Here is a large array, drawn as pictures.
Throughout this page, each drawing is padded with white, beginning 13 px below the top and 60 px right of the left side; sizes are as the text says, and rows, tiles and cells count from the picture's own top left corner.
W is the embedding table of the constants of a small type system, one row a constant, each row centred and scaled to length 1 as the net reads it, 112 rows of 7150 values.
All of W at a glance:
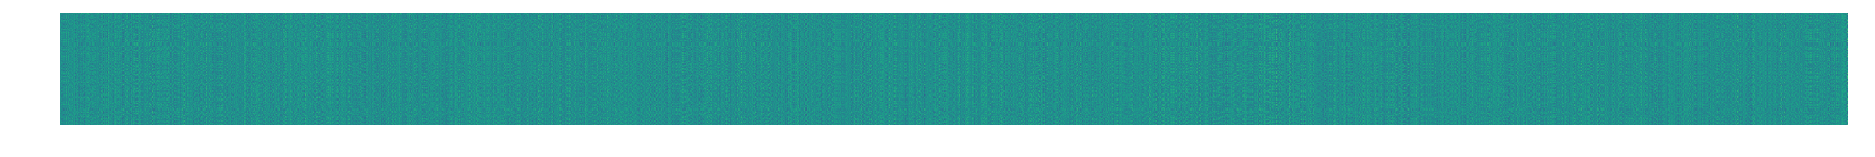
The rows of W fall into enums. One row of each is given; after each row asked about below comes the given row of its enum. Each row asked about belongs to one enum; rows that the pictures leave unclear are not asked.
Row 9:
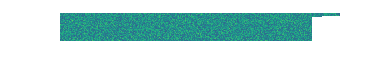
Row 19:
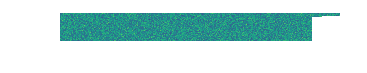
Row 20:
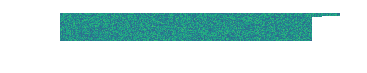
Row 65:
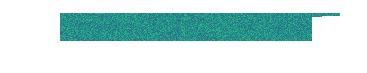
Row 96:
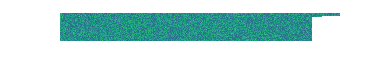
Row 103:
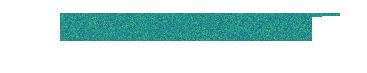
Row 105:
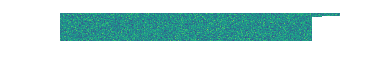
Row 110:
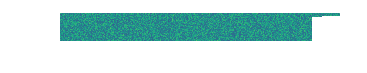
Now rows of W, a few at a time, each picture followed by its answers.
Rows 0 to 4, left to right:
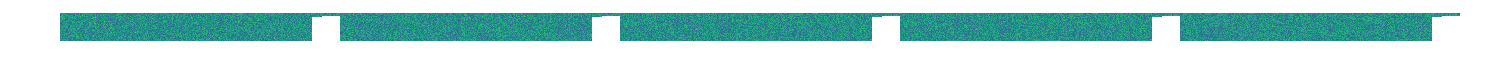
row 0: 103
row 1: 65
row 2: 110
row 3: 110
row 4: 20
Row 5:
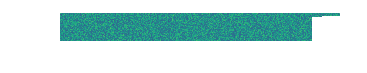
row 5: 110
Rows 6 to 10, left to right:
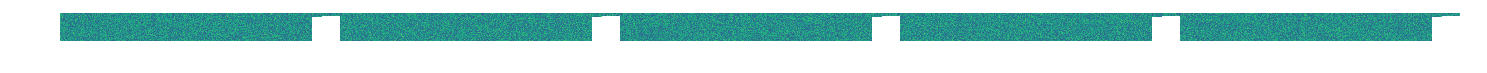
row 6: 96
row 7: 19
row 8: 20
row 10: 65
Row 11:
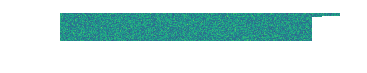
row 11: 96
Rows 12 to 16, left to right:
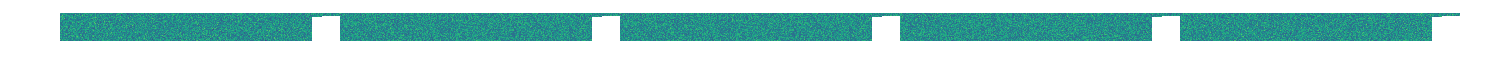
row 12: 103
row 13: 110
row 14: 110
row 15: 96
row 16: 19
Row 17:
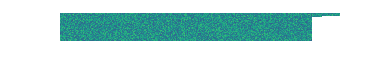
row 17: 65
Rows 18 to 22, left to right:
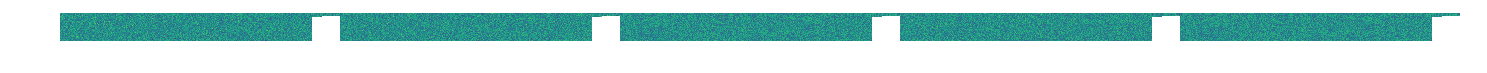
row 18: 103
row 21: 9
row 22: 20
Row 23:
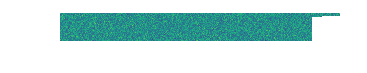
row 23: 103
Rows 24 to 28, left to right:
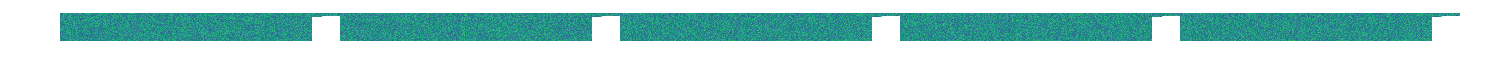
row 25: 65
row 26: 19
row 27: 110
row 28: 19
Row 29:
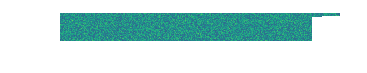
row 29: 9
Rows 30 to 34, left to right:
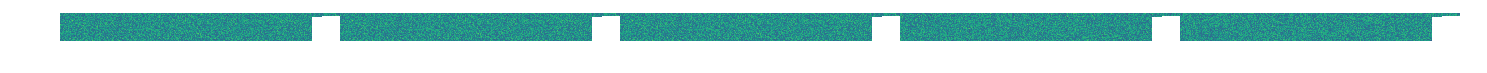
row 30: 9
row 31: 9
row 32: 9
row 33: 96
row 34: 20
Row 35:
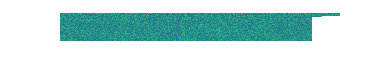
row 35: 65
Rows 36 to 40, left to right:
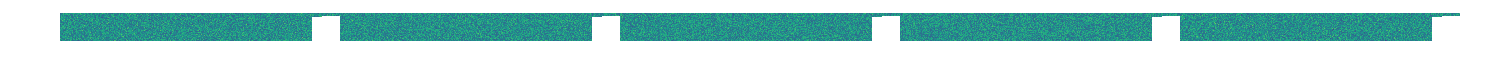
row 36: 19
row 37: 9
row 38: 96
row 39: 20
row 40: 103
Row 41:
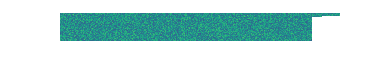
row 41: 65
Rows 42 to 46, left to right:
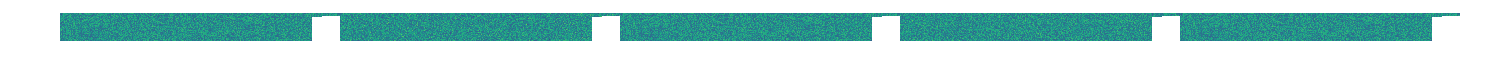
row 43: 19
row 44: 20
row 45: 9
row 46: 20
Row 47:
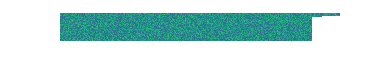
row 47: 9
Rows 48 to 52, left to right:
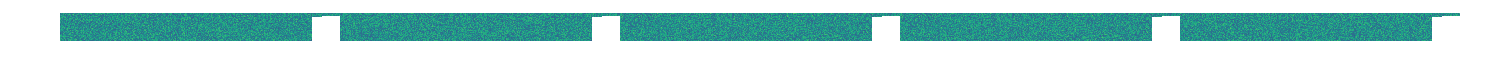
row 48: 65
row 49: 20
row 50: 96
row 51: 96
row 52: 110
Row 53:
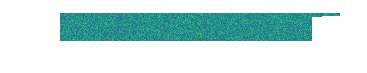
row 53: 9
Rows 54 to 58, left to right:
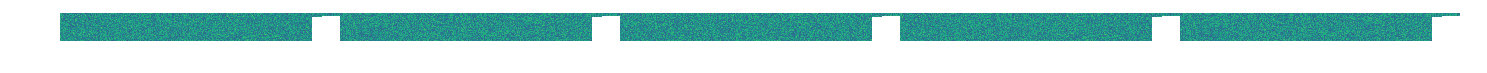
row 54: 96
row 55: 20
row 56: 110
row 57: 96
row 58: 20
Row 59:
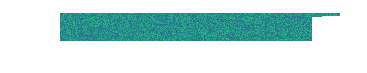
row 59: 20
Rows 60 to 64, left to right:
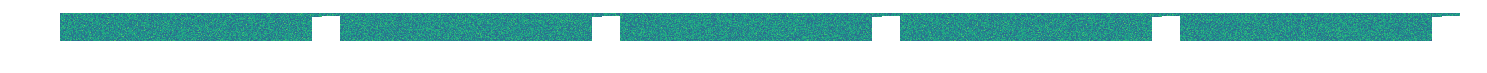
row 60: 19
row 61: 9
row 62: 96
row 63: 19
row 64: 65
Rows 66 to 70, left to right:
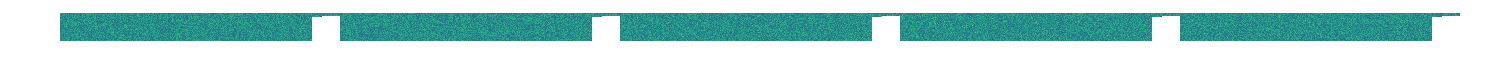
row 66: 110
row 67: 20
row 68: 19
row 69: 103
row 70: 9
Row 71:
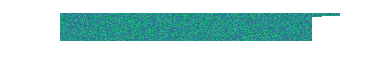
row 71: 96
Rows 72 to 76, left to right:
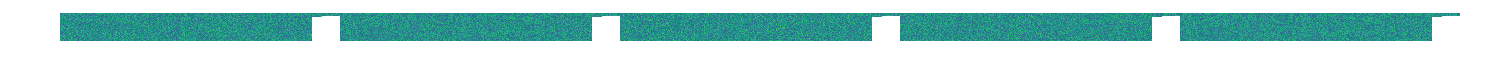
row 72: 65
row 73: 20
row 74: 105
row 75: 9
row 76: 20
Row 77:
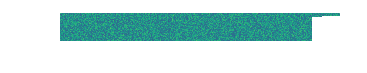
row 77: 110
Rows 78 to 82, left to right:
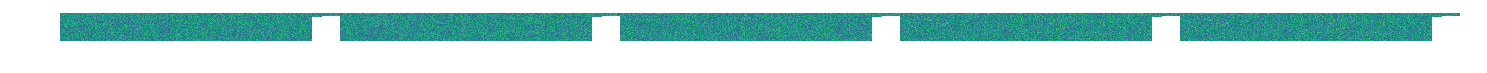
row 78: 110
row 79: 20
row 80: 65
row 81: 105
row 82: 105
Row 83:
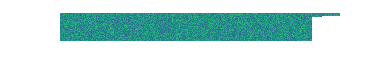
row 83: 110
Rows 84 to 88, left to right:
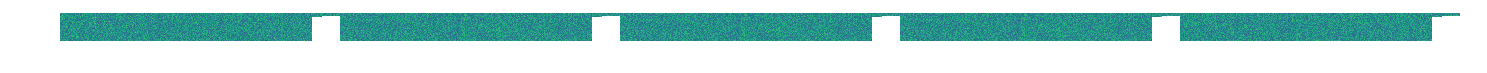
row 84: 103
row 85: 65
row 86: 65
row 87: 65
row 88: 110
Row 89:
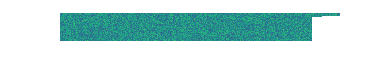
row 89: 20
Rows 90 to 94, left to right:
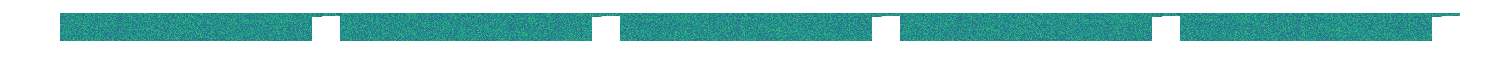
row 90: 9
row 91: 19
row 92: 65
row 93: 9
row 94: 65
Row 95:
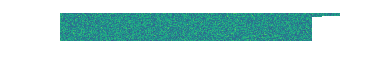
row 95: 96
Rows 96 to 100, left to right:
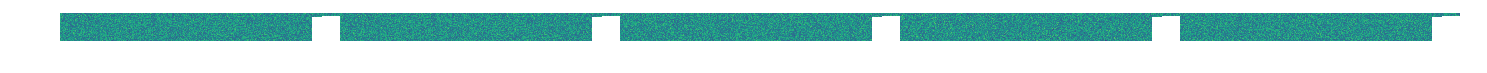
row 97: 96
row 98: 110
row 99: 103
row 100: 9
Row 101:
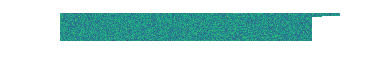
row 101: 96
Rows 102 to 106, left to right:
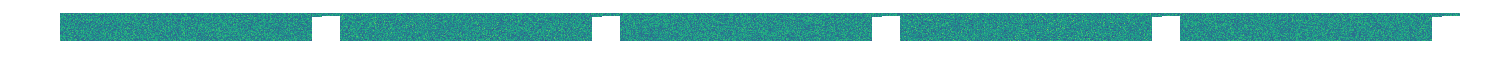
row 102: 65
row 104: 20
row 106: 110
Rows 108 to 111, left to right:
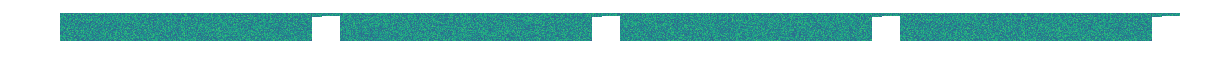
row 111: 65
